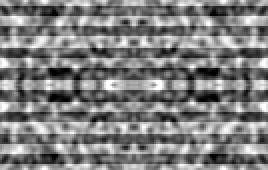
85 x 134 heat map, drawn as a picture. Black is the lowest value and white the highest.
Slope: none. Stripes: horizontal, repeating 8 times. Mirror symmetry: left to right and top to bottom. Average level on the scale: 50%.
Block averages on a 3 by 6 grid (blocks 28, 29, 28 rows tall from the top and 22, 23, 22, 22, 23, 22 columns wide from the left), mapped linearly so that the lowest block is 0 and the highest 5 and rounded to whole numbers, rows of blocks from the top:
453354
303303
453354
